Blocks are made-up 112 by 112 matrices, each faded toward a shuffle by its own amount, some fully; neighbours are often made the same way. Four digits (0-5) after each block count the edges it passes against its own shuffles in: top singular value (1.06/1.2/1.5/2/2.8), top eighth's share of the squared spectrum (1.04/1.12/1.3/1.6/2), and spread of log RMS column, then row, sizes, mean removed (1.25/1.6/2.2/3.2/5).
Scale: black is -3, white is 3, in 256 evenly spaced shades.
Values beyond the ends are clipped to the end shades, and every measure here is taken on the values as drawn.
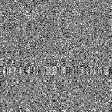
4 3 1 3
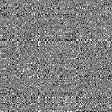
5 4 2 3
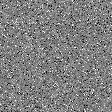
1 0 0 0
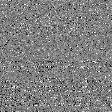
1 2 0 3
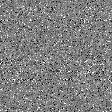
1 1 0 2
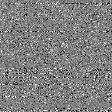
2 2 0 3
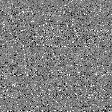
1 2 0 3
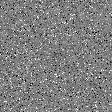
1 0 0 0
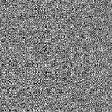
4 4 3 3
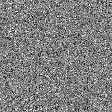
3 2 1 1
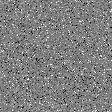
1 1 0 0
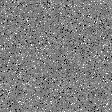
1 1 0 0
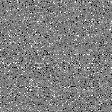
3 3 1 2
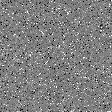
2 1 0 0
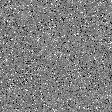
0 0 0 0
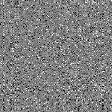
4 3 2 1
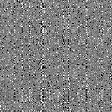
5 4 3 2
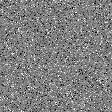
2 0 0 0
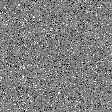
2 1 0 0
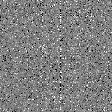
4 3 2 1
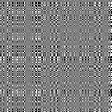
5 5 5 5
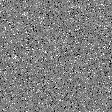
2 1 0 0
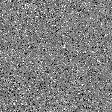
2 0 0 0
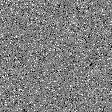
2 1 0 0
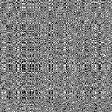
5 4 4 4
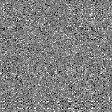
4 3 2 2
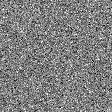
0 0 0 0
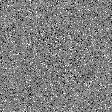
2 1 1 0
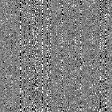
4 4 4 1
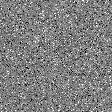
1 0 0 0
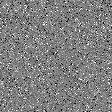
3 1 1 0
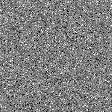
3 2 0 0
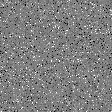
0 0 0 0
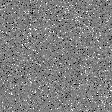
2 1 0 0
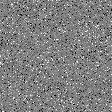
0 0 0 0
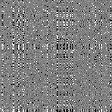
5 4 3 3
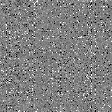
4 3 3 2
